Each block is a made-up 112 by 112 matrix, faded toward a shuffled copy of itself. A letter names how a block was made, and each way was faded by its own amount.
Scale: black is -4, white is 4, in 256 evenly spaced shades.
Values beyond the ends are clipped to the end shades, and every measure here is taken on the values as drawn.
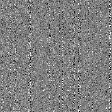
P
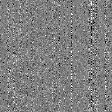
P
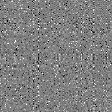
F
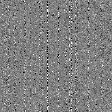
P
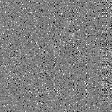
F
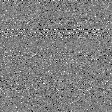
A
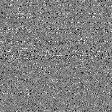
A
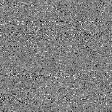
A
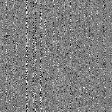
P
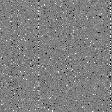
F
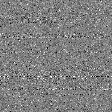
A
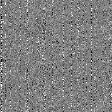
P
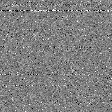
A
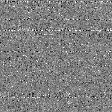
A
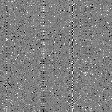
F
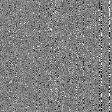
P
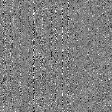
P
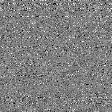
A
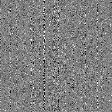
P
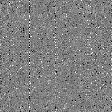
F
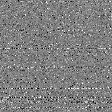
A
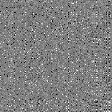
F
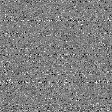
A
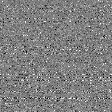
A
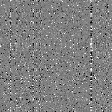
F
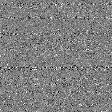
A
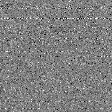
A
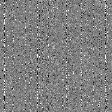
P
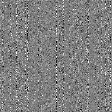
P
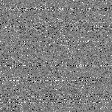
A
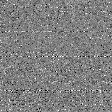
A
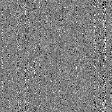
P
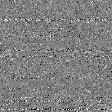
A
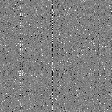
F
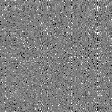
F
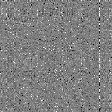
F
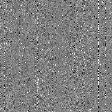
P
